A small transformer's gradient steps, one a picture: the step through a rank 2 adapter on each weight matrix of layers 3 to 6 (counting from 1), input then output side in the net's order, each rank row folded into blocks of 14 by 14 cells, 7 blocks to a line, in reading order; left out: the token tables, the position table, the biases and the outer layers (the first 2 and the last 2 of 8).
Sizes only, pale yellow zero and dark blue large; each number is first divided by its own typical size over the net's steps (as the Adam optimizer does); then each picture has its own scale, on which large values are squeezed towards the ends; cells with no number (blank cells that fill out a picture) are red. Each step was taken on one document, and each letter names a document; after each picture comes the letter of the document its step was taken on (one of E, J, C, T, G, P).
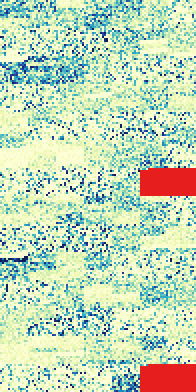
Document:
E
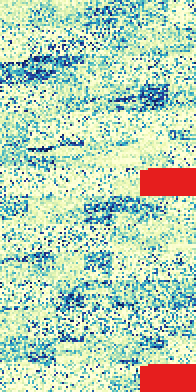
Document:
E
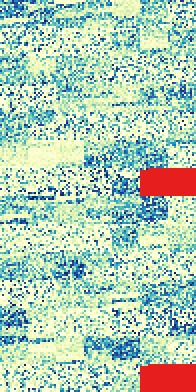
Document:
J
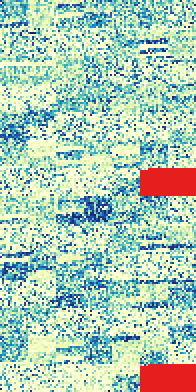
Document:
J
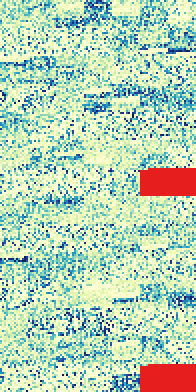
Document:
E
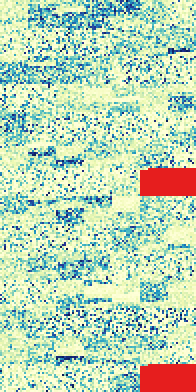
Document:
E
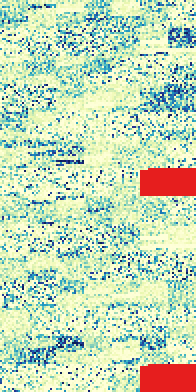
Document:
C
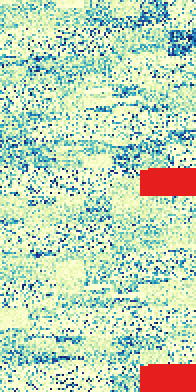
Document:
C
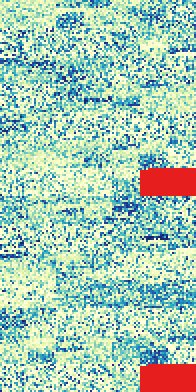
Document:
J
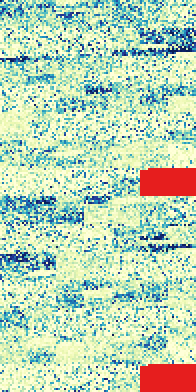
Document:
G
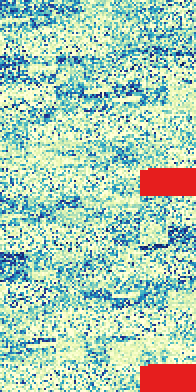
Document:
J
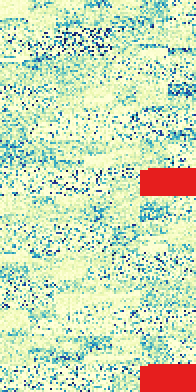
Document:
C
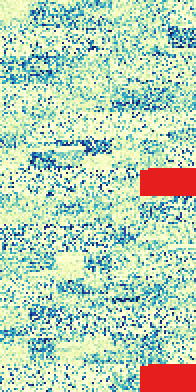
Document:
G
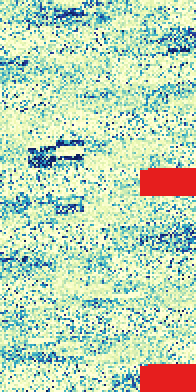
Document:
E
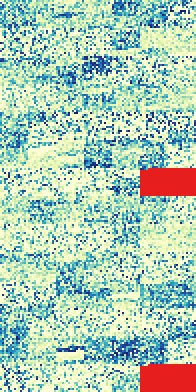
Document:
J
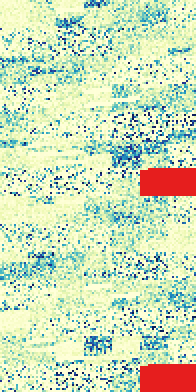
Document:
C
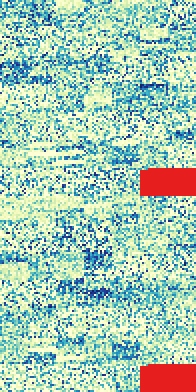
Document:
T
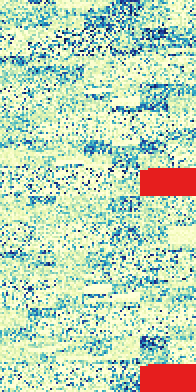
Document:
C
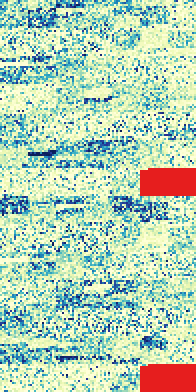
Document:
G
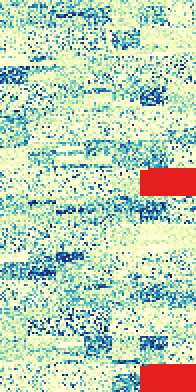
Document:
E
